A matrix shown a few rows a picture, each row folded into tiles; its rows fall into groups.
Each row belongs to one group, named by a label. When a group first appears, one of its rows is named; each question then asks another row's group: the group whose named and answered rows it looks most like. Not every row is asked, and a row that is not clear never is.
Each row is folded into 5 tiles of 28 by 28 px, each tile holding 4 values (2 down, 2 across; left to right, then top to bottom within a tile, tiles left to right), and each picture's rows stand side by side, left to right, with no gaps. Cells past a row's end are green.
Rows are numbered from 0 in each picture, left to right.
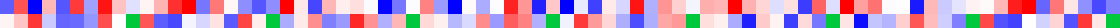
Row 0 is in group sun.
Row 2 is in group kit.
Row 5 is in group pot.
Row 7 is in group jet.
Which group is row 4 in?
sun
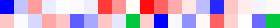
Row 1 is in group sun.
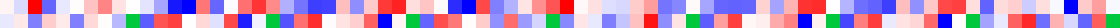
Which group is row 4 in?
kit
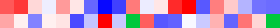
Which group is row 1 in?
jet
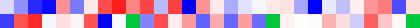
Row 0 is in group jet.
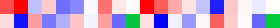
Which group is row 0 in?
sun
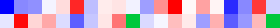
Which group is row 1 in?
pot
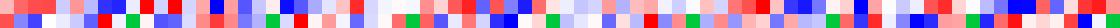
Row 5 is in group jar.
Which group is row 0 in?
jet
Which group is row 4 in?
kit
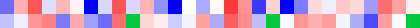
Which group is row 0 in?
pot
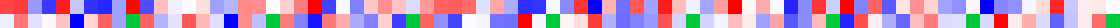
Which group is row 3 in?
jet
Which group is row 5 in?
pot
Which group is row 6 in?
kit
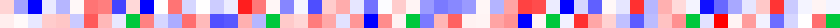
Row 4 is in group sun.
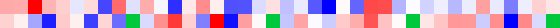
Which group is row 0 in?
pot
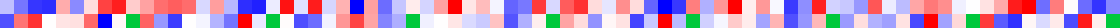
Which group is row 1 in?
jet
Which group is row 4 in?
jet
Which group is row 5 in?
pot
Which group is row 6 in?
kit
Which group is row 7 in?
jet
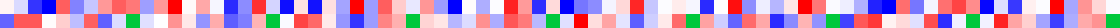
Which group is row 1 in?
pot
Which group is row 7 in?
sun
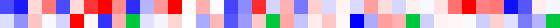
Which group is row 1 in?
pot
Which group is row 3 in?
jar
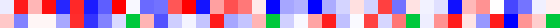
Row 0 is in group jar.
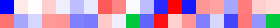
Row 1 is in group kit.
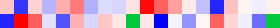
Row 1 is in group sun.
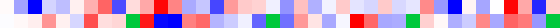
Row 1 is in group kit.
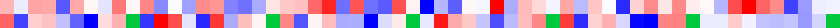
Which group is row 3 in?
sun
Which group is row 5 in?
jar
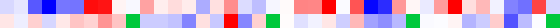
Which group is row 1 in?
kit
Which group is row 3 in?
pot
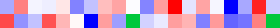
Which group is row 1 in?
pot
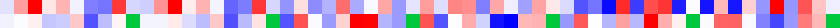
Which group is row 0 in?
pot
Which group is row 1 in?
pot
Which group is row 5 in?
sun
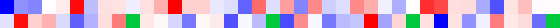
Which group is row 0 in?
sun
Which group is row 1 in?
pot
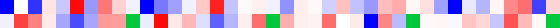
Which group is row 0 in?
sun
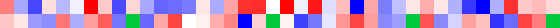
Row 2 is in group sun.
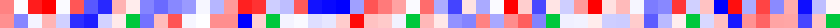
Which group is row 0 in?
jar
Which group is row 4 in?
pot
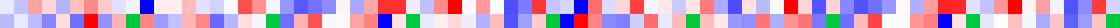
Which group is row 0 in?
kit
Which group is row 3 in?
pot
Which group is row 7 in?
pot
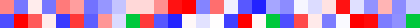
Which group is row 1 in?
jet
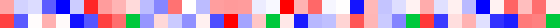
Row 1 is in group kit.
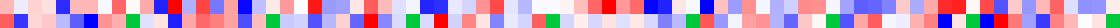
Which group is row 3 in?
sun
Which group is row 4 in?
jar
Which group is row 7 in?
kit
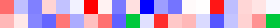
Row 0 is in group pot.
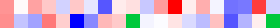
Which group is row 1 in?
pot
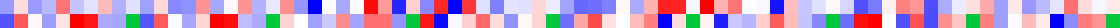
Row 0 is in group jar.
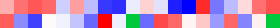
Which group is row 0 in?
jet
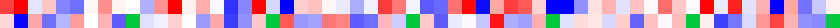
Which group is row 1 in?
pot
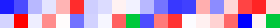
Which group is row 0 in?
sun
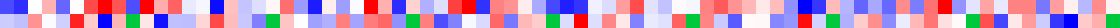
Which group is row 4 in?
sun
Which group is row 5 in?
jet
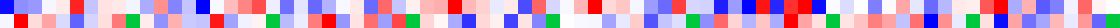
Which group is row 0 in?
sun
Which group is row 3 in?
pot
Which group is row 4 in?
pot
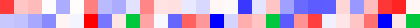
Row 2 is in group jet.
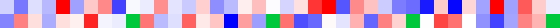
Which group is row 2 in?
jet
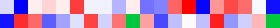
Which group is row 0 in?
kit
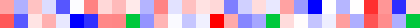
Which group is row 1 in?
jar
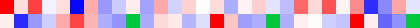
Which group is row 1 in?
jar
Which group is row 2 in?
jar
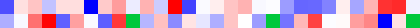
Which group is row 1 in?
kit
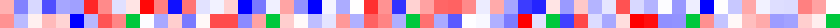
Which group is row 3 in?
jet
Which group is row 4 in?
jar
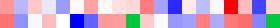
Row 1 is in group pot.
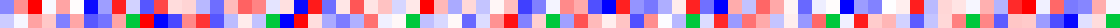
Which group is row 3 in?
kit
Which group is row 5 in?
sun
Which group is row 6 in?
sun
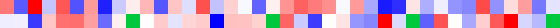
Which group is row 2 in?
jet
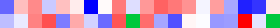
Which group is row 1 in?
jet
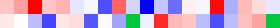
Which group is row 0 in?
pot
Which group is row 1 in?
sun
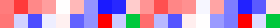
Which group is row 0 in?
jet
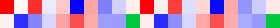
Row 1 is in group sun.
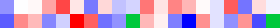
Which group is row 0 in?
jar
